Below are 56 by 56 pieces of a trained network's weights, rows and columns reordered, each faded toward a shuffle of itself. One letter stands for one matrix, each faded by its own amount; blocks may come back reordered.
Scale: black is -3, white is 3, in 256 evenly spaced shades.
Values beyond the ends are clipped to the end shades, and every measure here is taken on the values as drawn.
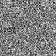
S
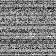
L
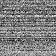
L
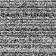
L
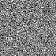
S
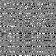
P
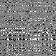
P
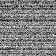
L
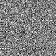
S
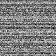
L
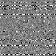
P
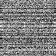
L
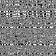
P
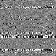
P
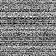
L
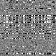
P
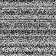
L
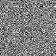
S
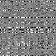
P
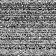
L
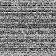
L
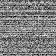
L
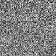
S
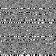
P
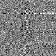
S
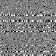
P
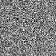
S
